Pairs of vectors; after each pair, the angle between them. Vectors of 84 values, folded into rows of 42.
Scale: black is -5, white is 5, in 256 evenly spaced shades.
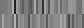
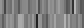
orthogonal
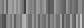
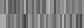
nearly opposite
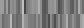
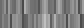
nearly opposite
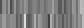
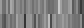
nearly opposite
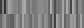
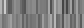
nearly opposite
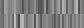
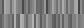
nearly parallel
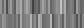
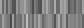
partly aligned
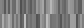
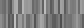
orthogonal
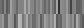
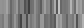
nearly opposite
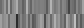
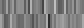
orthogonal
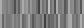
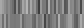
nearly parallel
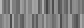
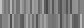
nearly parallel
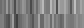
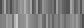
partly opposed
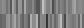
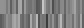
nearly parallel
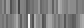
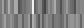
orthogonal
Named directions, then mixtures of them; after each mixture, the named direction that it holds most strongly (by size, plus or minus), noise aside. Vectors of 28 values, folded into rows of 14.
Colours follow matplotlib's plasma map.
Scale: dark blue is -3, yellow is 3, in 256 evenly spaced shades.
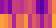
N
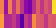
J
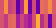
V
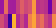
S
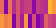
S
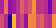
S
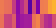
V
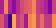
S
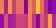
V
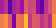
N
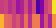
N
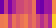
N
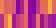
S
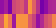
N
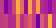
V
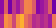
J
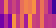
J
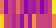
J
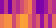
N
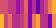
V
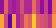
S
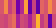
V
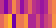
N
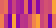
V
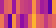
S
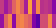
V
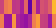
V
